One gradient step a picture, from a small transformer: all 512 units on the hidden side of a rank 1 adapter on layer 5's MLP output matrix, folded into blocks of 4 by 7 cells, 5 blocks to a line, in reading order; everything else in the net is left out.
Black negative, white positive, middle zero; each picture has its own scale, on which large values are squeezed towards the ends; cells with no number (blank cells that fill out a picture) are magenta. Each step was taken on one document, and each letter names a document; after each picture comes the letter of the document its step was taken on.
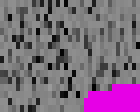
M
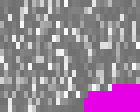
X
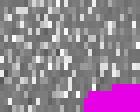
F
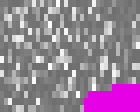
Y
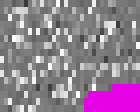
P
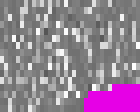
X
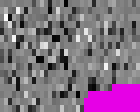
Y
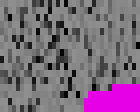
M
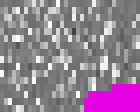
Y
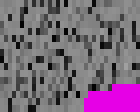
X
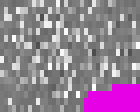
F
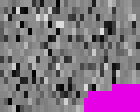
P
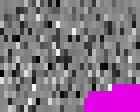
M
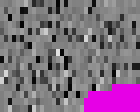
X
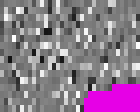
Y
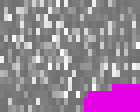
F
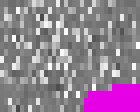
F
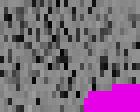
Y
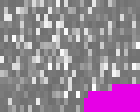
F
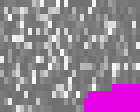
P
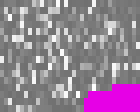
P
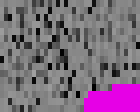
M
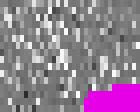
Y
